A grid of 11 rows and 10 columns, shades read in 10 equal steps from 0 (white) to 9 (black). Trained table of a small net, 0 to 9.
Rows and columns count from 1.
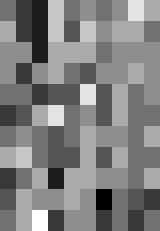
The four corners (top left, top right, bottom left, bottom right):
5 3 5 5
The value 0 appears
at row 11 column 3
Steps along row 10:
down up same down up up down up up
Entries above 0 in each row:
10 10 10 10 10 10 10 10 10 10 9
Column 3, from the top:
8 8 8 4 7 3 5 5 3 4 0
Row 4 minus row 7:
-1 3 -1 -3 0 3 0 0 -2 1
